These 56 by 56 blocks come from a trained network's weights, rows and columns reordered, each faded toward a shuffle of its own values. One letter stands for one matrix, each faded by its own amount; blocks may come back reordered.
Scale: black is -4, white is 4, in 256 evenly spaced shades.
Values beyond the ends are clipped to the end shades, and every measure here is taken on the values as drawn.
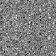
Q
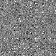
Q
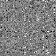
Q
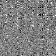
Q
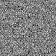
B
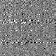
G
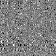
Q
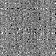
G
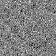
B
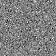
B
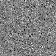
B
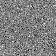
B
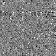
Q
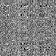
G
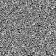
B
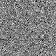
B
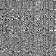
G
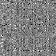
G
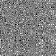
Q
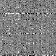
G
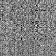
G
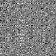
Q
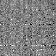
G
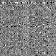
G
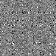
Q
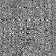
G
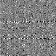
G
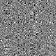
Q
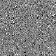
Q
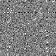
Q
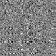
Q
